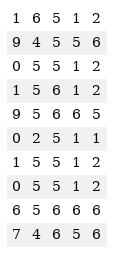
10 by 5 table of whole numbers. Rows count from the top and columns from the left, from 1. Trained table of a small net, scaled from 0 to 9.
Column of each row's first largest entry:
2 1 2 3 1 3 2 2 1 1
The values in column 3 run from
5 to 6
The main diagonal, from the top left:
1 4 5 1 5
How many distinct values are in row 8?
4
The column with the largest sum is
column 3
